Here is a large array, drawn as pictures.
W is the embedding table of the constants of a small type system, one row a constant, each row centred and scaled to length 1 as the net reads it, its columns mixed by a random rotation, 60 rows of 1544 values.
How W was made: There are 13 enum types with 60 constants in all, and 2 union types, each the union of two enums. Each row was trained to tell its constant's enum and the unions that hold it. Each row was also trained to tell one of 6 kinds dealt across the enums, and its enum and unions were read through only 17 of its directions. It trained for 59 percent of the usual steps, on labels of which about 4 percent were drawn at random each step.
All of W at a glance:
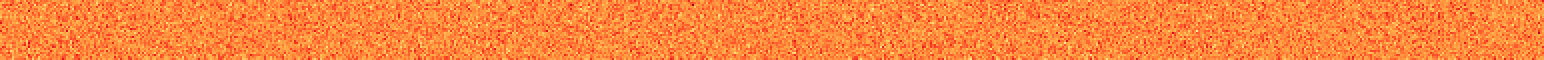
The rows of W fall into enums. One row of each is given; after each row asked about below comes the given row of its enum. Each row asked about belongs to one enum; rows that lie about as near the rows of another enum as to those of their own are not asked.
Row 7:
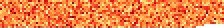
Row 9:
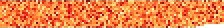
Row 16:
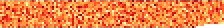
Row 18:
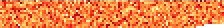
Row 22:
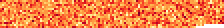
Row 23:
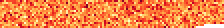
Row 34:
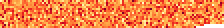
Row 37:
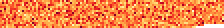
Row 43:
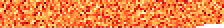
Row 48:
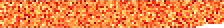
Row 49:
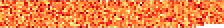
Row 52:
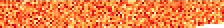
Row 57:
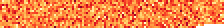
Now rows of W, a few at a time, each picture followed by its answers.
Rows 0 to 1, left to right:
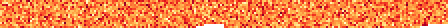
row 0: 48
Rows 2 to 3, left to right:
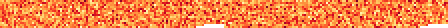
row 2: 57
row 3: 34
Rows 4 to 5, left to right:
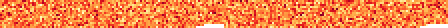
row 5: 9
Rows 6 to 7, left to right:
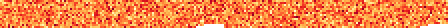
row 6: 48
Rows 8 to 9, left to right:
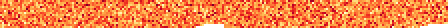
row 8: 9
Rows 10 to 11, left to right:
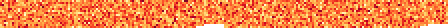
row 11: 57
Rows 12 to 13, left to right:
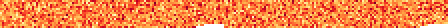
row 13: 52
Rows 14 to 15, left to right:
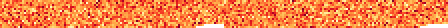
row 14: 52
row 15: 16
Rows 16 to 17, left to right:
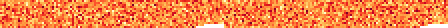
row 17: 16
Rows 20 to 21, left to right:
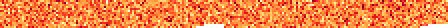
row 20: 49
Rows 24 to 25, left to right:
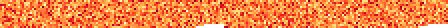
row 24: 16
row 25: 52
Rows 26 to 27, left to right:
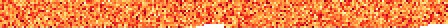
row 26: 34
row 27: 9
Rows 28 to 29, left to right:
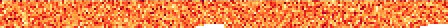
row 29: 18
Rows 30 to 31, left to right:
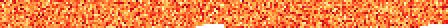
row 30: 49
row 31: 18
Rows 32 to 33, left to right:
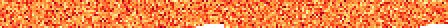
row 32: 23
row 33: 9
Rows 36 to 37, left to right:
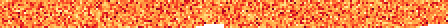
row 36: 52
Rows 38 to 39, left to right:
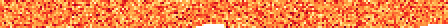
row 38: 9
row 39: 7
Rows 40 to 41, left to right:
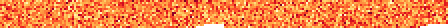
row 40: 16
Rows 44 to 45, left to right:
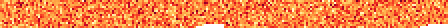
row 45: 34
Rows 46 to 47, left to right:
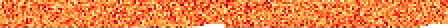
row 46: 34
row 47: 34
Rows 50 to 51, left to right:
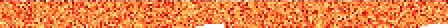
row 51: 16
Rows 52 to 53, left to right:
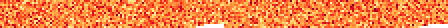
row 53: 23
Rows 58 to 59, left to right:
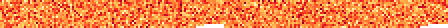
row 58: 57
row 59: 18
